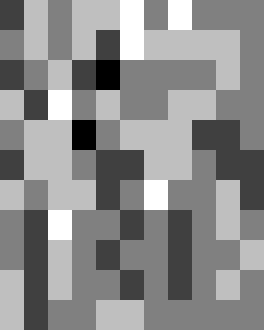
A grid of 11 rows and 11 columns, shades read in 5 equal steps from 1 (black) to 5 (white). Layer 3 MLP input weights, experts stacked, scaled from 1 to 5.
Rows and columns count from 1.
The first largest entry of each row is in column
6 6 3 3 2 2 7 3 3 1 1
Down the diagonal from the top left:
2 4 4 3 3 2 5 2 3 4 3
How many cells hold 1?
2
